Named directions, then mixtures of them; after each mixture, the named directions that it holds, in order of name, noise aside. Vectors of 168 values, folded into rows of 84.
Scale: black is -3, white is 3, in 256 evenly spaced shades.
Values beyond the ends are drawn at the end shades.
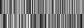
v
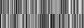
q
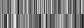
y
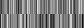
q, y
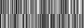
q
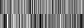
v, y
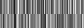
v, y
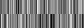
q, y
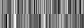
q, y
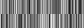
q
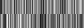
q, v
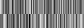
v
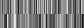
y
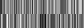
q, v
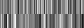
y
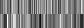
v, y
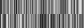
q, v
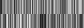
q, v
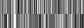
y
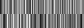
v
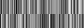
q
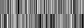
q, y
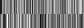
q, v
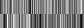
v, y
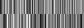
v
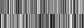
q, y
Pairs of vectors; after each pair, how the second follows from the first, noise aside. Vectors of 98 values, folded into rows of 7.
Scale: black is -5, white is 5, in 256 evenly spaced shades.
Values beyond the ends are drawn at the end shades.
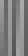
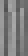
wrapped around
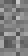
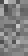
wrapped around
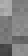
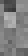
wrapped around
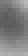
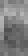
wrapped around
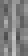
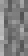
wrapped around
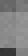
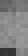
copied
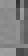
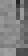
copied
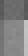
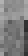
negated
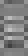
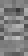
reversed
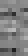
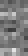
negated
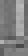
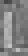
wrapped around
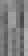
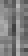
wrapped around
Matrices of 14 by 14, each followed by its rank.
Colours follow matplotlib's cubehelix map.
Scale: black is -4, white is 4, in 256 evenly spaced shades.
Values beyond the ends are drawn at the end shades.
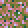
full rank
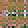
two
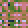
two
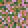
full rank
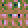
two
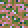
full rank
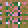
two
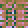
two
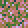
full rank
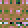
two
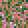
full rank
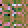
two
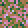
full rank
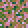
full rank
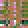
two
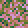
full rank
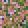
full rank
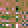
two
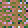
two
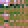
two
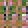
two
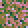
full rank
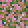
full rank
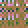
two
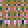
two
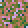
full rank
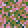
full rank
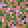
full rank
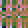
two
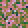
full rank
